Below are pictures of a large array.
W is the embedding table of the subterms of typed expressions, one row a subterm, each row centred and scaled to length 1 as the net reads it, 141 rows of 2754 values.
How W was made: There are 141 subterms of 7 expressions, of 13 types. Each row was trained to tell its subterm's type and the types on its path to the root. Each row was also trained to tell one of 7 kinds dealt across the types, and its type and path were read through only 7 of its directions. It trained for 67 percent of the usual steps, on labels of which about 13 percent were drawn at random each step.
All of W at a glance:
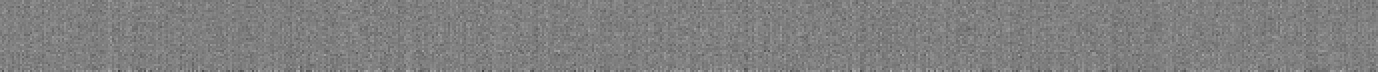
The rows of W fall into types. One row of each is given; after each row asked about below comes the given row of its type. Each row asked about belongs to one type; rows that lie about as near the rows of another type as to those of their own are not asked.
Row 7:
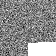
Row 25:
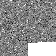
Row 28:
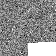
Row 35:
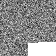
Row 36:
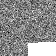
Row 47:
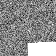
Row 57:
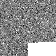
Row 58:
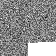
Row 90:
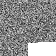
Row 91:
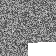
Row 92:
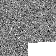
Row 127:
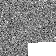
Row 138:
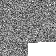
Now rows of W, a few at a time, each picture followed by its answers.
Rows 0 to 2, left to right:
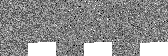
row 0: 92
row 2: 58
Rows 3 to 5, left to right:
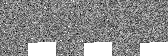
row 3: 25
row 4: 7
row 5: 91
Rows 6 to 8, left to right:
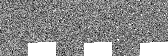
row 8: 58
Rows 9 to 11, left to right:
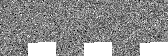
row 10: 90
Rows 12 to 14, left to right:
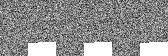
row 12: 35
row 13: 47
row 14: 91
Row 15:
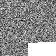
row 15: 92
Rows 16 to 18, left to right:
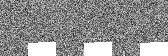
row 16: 36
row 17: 58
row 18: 90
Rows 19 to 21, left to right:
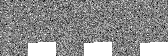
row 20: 91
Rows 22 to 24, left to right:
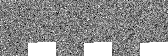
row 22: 36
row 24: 7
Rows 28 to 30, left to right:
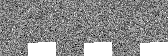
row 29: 92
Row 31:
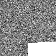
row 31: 91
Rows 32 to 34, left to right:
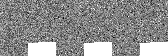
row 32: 57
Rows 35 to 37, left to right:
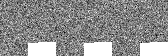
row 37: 36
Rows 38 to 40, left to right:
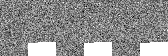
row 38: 127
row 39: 138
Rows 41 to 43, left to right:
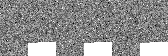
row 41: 7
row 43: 7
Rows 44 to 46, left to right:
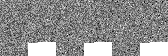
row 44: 127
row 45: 57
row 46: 47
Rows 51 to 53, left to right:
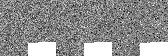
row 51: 127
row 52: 90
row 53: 28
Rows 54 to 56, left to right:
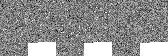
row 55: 58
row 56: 36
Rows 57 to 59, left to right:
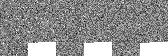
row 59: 58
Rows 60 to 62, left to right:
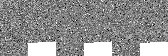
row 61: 47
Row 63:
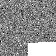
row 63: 57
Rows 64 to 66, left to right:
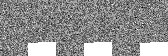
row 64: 90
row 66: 47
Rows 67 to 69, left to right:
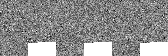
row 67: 91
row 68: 58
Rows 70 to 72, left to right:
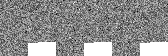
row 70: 47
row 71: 25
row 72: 57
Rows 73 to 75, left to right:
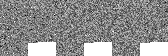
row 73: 36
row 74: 7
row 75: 57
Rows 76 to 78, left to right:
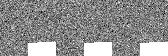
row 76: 47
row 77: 36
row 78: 58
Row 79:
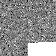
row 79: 28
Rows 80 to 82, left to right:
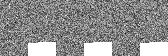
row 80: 127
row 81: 92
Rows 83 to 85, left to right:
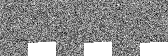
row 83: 58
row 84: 7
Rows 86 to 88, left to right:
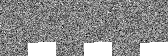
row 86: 47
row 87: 127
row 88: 91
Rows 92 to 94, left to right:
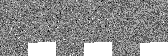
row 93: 57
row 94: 90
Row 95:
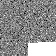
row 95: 58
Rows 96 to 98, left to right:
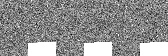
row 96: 58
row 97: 90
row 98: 127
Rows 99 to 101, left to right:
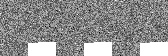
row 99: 92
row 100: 25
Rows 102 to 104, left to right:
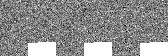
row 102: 25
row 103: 36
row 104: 7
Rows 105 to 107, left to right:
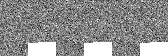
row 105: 35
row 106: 92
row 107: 138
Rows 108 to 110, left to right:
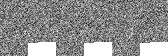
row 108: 57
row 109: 57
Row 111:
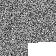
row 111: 127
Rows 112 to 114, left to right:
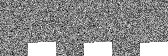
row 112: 47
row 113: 35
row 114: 92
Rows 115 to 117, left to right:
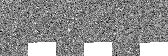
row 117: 35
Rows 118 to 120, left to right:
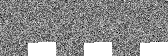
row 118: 57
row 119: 57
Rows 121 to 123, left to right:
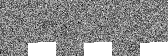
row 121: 90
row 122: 127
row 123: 92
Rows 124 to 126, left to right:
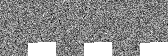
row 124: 91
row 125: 36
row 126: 28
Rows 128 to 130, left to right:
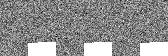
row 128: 91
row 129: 36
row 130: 25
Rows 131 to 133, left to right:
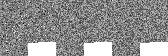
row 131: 28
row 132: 28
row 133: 36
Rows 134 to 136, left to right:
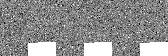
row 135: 47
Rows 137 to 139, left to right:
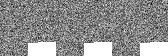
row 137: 47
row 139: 127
